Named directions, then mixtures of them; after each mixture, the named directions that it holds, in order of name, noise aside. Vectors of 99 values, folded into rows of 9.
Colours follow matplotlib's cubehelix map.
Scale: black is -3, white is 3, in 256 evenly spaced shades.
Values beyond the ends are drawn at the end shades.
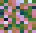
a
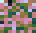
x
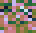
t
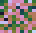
a, x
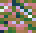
a, t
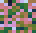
x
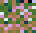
a, t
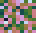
a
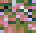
t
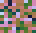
t, x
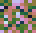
a, t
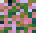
x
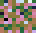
a, t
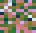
t, x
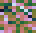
t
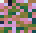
x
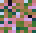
t, x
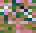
t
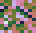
a, t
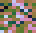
a, t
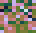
t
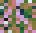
a
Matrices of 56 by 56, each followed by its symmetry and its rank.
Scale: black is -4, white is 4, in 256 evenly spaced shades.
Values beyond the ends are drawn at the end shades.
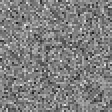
symmetric, full rank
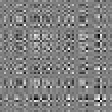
symmetric, rank two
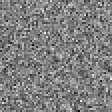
antisymmetric, full rank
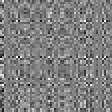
neither, rank three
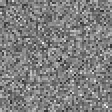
symmetric, full rank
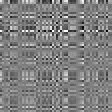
neither, rank two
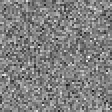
neither, full rank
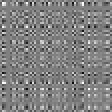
symmetric, rank two
